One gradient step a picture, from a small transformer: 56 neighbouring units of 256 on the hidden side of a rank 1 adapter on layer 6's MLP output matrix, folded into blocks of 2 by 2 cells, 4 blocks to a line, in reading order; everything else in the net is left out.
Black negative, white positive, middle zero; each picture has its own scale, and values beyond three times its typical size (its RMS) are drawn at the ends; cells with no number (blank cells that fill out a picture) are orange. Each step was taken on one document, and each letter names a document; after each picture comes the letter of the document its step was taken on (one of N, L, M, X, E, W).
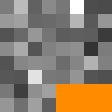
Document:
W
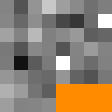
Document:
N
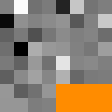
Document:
W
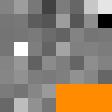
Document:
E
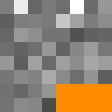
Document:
W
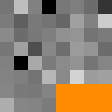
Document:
N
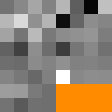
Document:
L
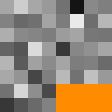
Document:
W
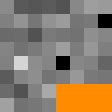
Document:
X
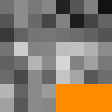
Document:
W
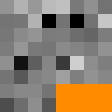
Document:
N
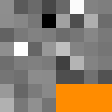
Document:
X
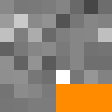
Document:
L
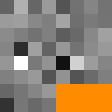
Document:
X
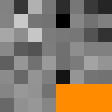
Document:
L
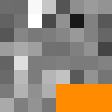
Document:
N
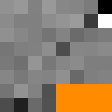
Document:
E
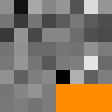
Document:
L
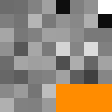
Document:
N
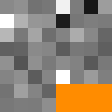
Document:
L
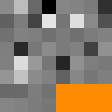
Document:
N
